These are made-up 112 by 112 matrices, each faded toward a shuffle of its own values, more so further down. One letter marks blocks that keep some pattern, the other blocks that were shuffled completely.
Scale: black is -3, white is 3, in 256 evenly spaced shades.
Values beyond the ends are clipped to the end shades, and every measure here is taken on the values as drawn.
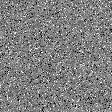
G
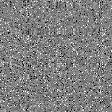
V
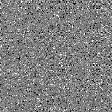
V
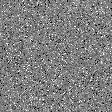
G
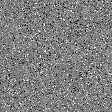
G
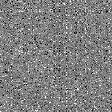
V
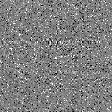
V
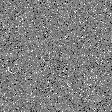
G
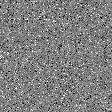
G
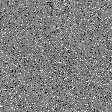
G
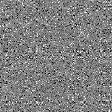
V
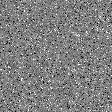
G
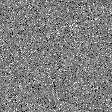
G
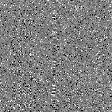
V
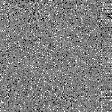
V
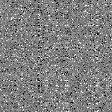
V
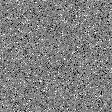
G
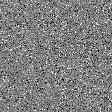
G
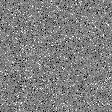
G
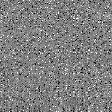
V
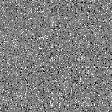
V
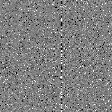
V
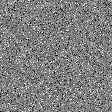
G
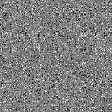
V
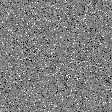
G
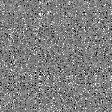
V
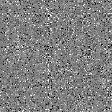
V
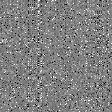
V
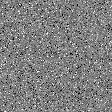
G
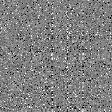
V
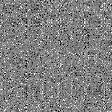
V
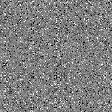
V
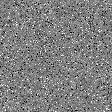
G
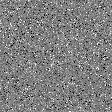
G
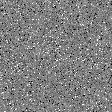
G
